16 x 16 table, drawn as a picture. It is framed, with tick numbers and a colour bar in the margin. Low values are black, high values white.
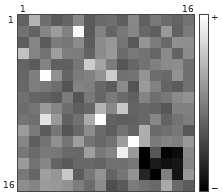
Roughest part: bottom right. Odd rows or columns: none. Histogram: heavy tails on both sides. Ninth with the lowest average: bottom right. Odd patch: lower, in the bottom right.
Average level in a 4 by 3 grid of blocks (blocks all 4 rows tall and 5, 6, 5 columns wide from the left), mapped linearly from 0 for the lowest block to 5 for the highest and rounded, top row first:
4 4 4
4 4 4
4 5 4
5 4 0
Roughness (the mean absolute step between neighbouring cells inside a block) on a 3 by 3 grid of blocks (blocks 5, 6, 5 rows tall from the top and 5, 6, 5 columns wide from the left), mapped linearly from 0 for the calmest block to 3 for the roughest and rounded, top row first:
1 1 0
1 1 0
0 1 3
